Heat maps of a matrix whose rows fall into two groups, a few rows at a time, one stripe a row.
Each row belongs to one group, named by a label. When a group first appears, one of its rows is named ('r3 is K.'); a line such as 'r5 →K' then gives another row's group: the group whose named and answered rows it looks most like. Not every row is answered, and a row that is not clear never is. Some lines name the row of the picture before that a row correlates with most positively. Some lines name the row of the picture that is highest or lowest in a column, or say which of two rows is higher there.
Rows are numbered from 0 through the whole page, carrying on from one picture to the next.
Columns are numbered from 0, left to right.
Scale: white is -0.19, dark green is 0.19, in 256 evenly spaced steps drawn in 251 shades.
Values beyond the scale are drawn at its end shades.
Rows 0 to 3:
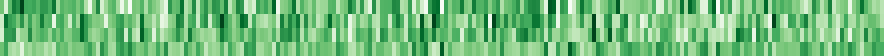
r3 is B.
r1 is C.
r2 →C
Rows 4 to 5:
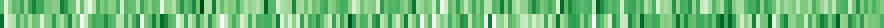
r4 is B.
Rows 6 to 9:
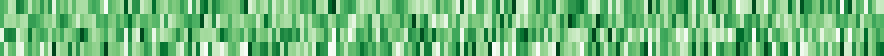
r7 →B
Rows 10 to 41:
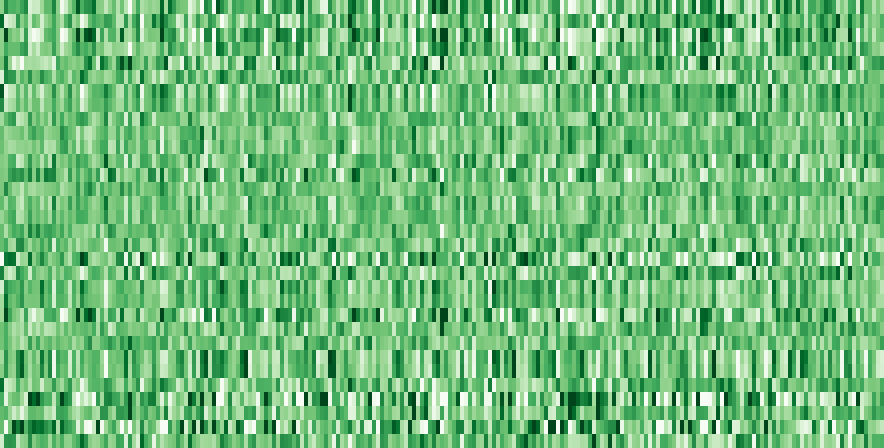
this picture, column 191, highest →40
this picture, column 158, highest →38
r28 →C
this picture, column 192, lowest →28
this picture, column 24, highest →40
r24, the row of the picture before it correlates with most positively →9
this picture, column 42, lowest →38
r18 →C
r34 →B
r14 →B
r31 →C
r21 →C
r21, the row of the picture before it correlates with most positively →9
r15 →C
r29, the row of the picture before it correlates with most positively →6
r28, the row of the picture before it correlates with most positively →8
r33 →B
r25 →C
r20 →B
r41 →C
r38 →B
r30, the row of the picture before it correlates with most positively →8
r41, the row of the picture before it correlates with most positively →8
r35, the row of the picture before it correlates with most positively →6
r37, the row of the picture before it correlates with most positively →9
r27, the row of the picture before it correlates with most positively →6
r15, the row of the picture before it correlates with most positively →8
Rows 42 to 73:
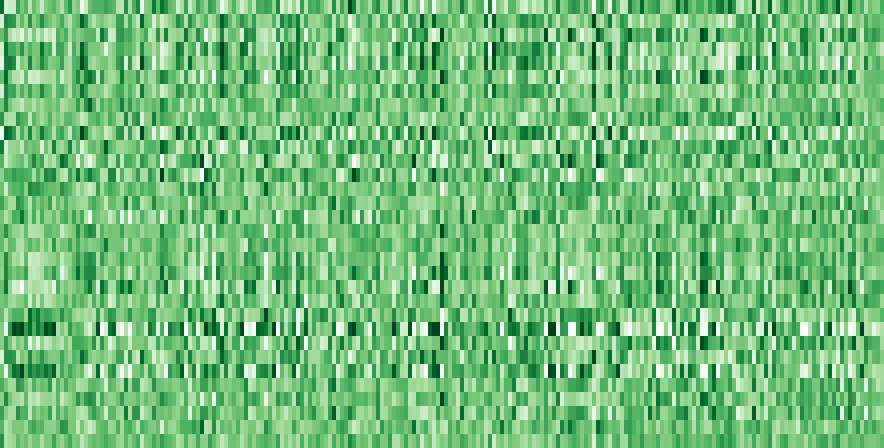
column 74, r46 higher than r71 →Yes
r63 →B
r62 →B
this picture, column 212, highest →62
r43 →C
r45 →C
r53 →B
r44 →B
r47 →B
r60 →B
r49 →B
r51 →C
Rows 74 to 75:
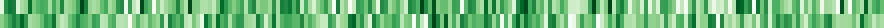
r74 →C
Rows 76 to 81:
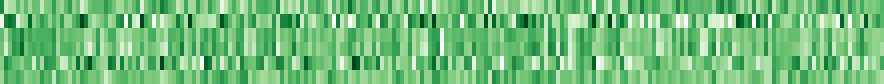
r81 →C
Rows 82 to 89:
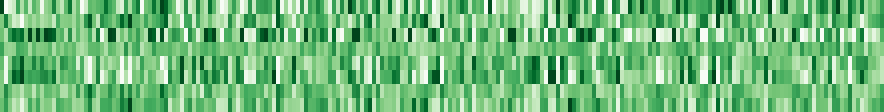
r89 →B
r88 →B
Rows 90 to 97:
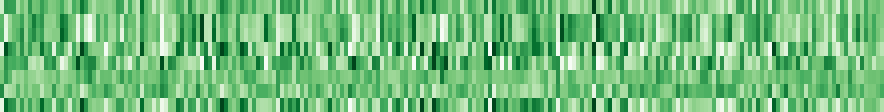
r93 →C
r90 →C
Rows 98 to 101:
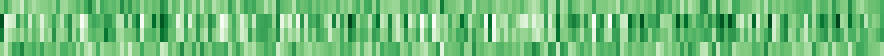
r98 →B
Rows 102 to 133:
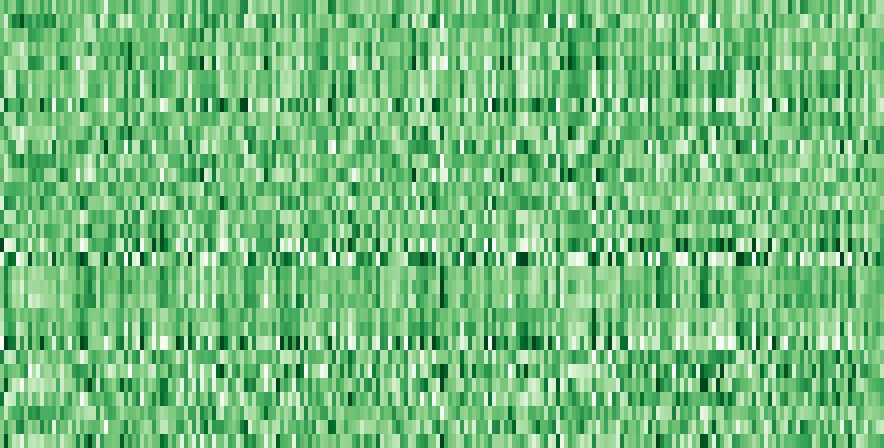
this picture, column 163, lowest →128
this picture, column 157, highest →119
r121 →B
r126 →C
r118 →B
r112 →C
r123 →B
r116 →C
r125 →C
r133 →B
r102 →C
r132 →C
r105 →B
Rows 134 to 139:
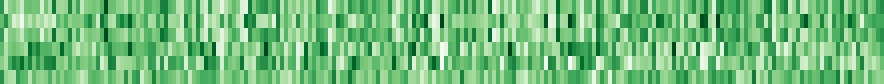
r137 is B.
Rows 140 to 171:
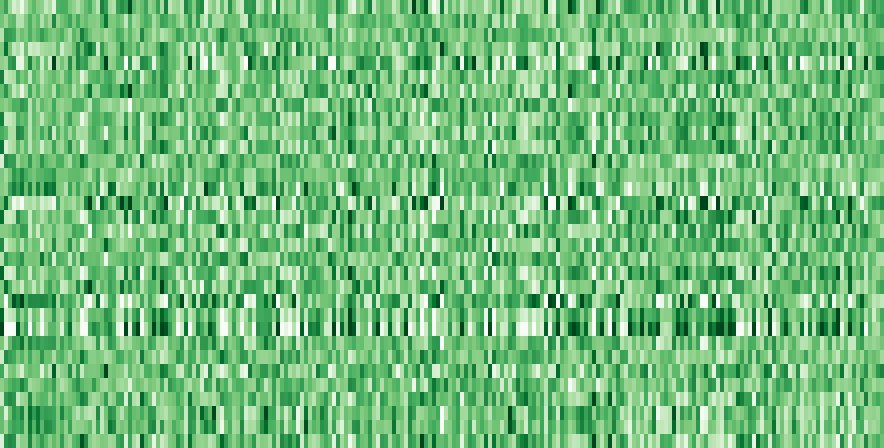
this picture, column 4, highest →163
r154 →B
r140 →B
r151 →C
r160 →B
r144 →C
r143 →B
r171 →C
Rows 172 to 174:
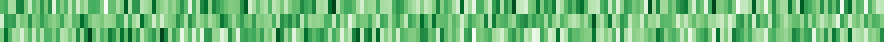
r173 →C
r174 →B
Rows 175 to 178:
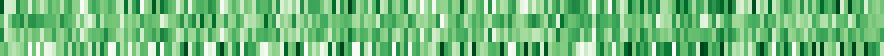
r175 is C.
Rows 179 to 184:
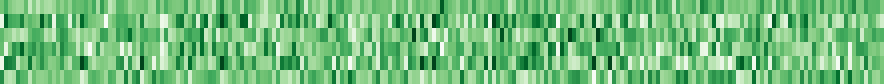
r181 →B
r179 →B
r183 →C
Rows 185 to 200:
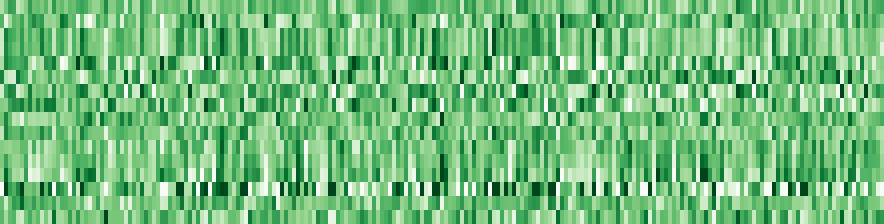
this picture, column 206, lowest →198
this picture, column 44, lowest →190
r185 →C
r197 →B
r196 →B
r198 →C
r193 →B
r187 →C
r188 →C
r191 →C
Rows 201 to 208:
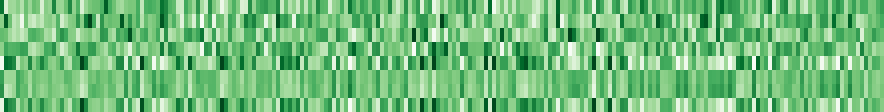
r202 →B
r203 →B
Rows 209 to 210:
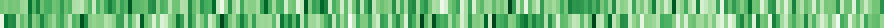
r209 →B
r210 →C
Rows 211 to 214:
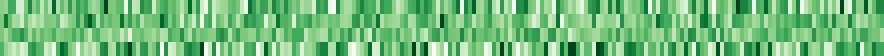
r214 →B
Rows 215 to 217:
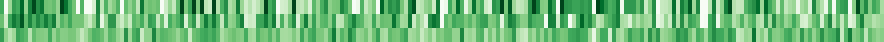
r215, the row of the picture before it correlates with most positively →214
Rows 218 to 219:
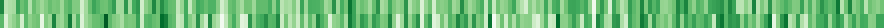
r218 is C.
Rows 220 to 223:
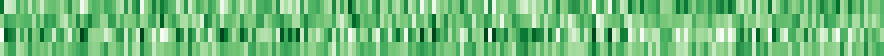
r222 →C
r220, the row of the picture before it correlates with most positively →218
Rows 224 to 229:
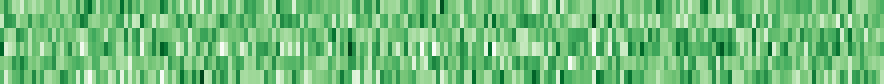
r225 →C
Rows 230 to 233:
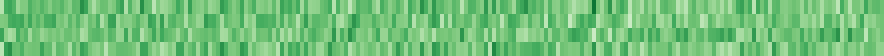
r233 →C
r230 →C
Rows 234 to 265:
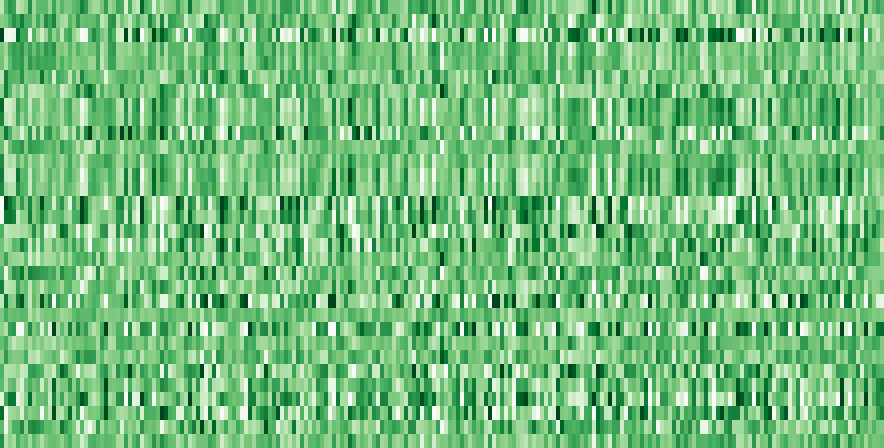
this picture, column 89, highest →243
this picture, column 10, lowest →263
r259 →B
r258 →B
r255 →C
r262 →C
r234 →C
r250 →B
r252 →B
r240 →B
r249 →C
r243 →B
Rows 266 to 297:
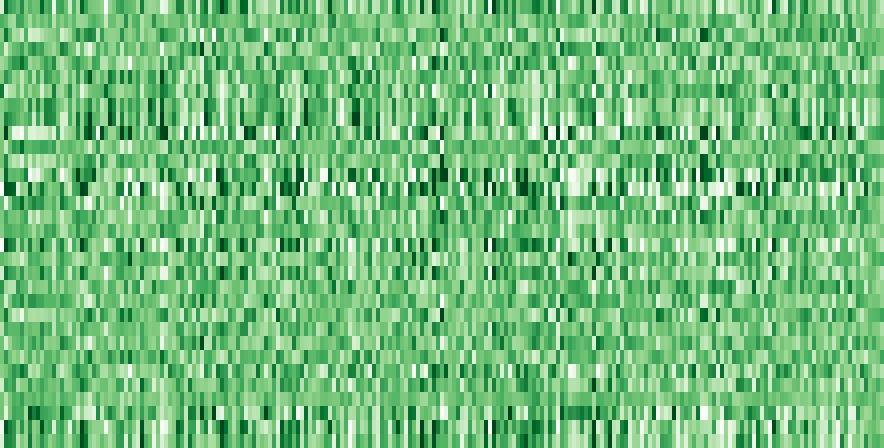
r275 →B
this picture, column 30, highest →275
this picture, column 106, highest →275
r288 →B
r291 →B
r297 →C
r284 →B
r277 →B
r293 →C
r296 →C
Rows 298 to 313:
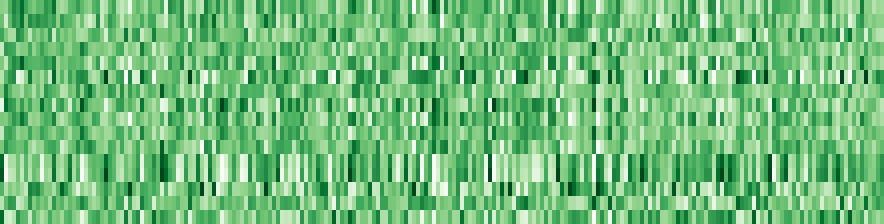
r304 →B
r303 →C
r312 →C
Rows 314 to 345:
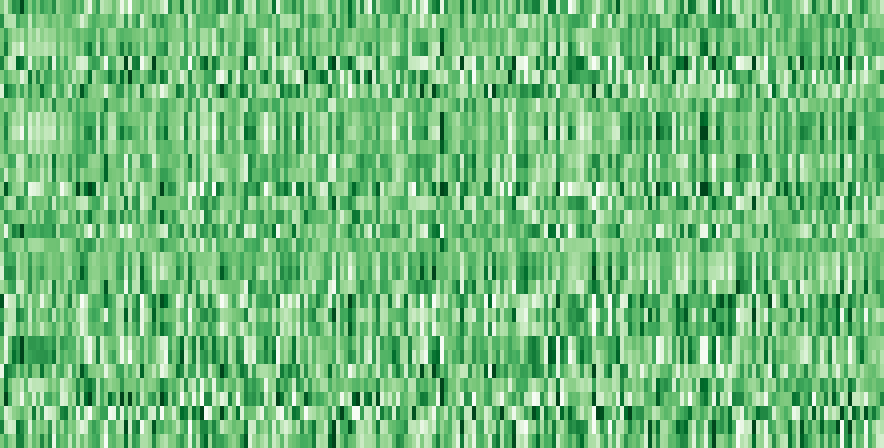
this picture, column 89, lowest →343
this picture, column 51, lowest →343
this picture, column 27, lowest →343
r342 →B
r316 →B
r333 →C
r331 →B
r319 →B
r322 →B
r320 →C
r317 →B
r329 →B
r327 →B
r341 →B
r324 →B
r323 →B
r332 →C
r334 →C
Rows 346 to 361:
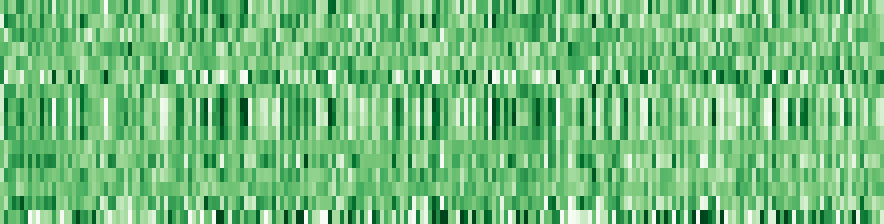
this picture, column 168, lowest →361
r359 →C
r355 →C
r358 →C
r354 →C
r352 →C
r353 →C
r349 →B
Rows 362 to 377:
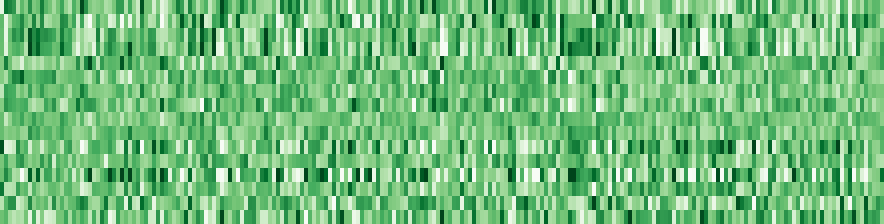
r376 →C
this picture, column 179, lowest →367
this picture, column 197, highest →373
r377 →B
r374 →B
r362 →C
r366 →B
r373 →C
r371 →B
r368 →C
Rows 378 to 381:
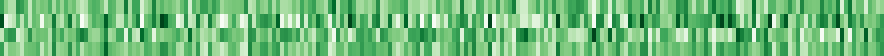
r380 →C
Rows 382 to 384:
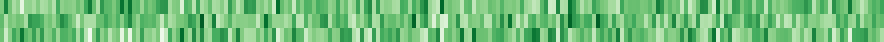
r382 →B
